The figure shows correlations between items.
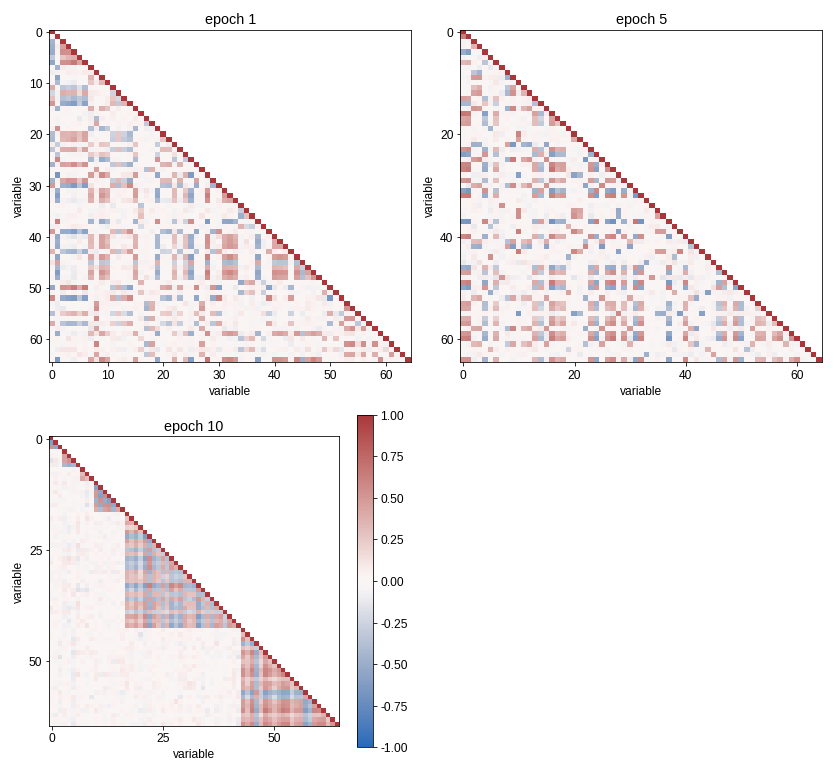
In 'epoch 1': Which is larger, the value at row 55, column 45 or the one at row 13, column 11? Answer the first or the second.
the second
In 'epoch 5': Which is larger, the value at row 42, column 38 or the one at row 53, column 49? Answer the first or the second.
the second
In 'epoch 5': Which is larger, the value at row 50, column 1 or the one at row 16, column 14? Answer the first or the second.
the second
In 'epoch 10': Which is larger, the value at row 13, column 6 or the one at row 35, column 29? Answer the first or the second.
the first
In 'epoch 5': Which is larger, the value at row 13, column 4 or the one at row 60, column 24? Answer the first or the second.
the first
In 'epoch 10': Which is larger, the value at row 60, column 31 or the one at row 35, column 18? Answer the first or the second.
the second
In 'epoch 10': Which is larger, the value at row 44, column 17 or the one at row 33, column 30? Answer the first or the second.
the first
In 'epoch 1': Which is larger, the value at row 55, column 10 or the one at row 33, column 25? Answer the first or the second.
the first
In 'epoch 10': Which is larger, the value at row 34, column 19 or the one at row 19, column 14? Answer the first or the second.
the second
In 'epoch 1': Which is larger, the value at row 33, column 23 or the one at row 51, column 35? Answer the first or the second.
the second
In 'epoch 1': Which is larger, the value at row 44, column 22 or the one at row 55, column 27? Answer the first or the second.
the first
